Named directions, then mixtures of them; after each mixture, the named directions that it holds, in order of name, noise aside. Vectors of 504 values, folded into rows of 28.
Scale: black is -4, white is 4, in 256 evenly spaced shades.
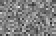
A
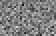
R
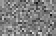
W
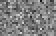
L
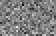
R, W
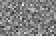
R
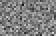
R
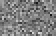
W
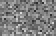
L, W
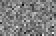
A, R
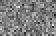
A, R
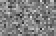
L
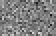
W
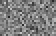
A, L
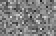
L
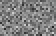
R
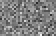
R, W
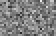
L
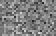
L, W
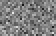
R, W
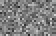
A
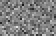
R, W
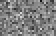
L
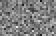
L, R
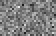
A, R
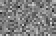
A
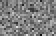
L, R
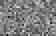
A, W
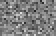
L, W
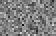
A, L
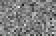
A, R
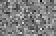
L
